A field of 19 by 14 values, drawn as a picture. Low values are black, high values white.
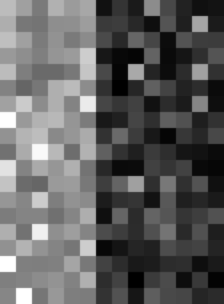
The left part is higher, up to a seam about 40% of the way across. The ninth with the lowest average is the middle right. The middle left is the ninth with the highest average.
